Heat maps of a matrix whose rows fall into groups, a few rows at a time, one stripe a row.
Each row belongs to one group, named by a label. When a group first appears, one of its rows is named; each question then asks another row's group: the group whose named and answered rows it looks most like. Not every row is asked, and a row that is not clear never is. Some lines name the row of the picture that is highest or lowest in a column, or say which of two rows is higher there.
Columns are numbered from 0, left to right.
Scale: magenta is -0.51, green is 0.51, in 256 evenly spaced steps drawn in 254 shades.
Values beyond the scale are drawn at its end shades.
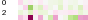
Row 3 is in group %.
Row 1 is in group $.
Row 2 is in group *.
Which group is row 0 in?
%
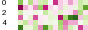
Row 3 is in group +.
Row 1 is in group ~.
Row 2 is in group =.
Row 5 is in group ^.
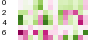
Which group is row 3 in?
^
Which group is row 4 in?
^
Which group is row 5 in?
%
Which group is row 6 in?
~
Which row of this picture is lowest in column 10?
2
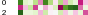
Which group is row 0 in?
^
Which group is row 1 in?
+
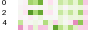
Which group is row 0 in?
$
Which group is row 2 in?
$
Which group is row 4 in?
=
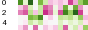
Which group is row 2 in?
+
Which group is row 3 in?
$
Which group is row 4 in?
$
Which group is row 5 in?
~
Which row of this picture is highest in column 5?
0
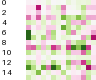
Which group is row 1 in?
%
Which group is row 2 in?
%
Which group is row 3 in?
%
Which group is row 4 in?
=
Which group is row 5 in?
%
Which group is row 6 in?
^
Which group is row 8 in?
+
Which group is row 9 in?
+
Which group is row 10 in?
=
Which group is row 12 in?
=
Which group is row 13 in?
^
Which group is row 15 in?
=
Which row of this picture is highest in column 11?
9
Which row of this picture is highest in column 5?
13
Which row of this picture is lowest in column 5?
9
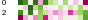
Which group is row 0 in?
^
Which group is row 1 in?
$
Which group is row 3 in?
~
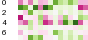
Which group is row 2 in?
$
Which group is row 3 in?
~
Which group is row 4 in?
+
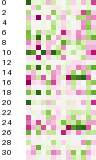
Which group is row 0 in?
^
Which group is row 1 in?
$
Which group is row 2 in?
=
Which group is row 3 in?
%
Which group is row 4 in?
=
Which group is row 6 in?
*
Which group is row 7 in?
*
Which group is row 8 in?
%
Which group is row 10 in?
^
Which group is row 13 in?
*
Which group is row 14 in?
+
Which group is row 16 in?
~
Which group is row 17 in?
~
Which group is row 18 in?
*
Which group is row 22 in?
$
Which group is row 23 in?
~
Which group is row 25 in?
+
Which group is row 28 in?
=
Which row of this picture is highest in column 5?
10
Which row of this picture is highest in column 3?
10
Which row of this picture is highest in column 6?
10
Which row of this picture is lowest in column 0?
16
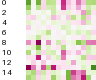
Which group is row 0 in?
*
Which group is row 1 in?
*
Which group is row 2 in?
=
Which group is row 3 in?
+
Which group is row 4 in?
=
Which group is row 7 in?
*
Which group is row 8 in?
%
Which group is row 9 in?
*
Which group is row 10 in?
*
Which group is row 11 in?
%
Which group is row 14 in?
=
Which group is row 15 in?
=
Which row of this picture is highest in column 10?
8
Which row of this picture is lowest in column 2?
8
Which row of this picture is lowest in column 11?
15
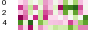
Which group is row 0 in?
+
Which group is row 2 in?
+
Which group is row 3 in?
~
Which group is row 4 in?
*
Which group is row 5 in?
%
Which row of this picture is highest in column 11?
1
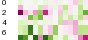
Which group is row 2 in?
~
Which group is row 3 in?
$
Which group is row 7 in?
^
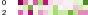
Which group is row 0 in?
~
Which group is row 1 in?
*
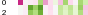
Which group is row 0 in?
~
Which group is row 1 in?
$
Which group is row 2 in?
$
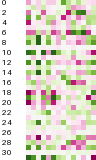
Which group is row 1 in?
=
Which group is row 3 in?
*
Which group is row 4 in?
~
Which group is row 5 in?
+
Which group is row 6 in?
+
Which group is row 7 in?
*
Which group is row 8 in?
*
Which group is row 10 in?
^
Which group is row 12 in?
*
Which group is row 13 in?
$
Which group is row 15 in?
%
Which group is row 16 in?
=
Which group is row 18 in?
~
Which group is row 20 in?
~
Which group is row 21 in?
~
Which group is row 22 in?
$
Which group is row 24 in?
*
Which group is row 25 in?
=
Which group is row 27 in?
%
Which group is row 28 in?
=
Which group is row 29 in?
*
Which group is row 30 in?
$
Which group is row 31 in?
^
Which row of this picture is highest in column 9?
6
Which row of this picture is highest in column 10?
2
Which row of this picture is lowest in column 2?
27
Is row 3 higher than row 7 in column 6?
Yes
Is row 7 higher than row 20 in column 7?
Yes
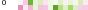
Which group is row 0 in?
$
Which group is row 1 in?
%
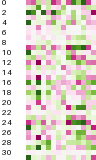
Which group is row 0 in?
+
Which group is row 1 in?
*
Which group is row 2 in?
^
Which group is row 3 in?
+
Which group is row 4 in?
^
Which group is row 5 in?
%
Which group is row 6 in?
%
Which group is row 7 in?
+
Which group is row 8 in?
$
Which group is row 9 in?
+
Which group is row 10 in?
^
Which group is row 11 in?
=
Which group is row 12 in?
%
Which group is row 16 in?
*
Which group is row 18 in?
*
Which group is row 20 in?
%
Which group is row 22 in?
~
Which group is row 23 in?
=
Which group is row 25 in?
^
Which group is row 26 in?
+
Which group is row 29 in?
*
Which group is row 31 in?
^
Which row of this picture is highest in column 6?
2
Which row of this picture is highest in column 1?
2
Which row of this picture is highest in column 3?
2
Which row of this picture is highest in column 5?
2
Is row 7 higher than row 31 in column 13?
Yes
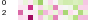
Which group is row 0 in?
$
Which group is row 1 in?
%
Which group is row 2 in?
~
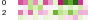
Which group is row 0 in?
+
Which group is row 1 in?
$
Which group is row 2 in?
%
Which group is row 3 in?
=
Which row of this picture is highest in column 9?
0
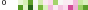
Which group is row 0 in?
*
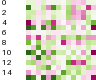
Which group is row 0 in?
=
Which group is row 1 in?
^
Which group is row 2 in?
=
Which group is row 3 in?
=
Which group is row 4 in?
~
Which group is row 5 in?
^
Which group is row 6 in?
~
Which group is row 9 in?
$
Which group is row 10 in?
^
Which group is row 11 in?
$
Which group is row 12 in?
=
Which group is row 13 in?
$
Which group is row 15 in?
^
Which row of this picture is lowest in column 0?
4
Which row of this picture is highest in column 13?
4
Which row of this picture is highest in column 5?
15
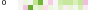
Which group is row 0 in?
$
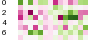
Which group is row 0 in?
*
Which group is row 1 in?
%
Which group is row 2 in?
%
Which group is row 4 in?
~
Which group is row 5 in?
~
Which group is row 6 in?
$
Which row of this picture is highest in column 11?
3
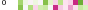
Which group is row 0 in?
=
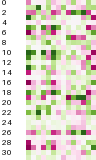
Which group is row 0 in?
~
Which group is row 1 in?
*
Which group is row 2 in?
+
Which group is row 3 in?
^
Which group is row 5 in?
^
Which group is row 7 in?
=
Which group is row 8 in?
$
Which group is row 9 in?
=
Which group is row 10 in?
^
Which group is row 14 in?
~
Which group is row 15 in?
$
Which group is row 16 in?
~
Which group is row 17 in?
+
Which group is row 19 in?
+
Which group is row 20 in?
=
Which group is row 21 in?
$
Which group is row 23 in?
*
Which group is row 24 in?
=
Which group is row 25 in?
=
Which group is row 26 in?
+
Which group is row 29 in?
~
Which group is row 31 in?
*
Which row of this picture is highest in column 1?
10
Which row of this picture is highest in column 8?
7
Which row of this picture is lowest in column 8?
19
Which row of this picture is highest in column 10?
19
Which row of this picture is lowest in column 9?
7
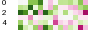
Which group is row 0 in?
$
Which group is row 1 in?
*
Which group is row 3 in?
%
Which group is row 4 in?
*
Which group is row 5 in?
^
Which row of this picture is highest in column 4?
0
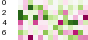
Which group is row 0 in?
$
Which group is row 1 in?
$
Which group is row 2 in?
^
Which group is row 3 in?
^
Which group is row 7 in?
%
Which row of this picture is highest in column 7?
5
